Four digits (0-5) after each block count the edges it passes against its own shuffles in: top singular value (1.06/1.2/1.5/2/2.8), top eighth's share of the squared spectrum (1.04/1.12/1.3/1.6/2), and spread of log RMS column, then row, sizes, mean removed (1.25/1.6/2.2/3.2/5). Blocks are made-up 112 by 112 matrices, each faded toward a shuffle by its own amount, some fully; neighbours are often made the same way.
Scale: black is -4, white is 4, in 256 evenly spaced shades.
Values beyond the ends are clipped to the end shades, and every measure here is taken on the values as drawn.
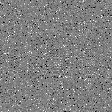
3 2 1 0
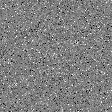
2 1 0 0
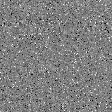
3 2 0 0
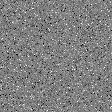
0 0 0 0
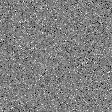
2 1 0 0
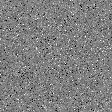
0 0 0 0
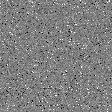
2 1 0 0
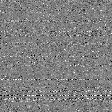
3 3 0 3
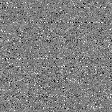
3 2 0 3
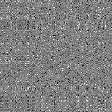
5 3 2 2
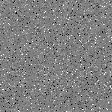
3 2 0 0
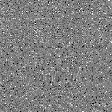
4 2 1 1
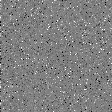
3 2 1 0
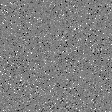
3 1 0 0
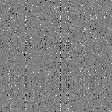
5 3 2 1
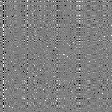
5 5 3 3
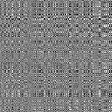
5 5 4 4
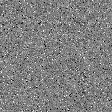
3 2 0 1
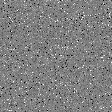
1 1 1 1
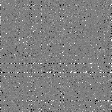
3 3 2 2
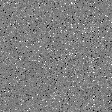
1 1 1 1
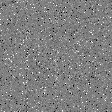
0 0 0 0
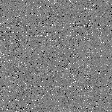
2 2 2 2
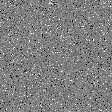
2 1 0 0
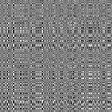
5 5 4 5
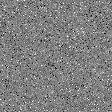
0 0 0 0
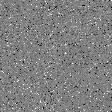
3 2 0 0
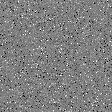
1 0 0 0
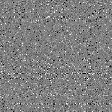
4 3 1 2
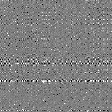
5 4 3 3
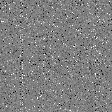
2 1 1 1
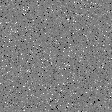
0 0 0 0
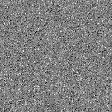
3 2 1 1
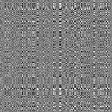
5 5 4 4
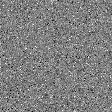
3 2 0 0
